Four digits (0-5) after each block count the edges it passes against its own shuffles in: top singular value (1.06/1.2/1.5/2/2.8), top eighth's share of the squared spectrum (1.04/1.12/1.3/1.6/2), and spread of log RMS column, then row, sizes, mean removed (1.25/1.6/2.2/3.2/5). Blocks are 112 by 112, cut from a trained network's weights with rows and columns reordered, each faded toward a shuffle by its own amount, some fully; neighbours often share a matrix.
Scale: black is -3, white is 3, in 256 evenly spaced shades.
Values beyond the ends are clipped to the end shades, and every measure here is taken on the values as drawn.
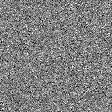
2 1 0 0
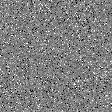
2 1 0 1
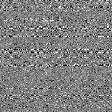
5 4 1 4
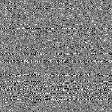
4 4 1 4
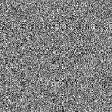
4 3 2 2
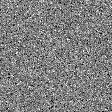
0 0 0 0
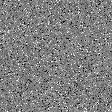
0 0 0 0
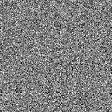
3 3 1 1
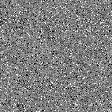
3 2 0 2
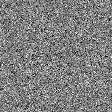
2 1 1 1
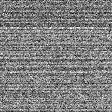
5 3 1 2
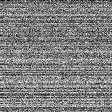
5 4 1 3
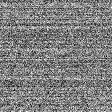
4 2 0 1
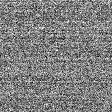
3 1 0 0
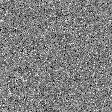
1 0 0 0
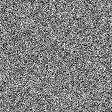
0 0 0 0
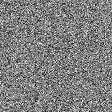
2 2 0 1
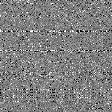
4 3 0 3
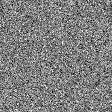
1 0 0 0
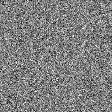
3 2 1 2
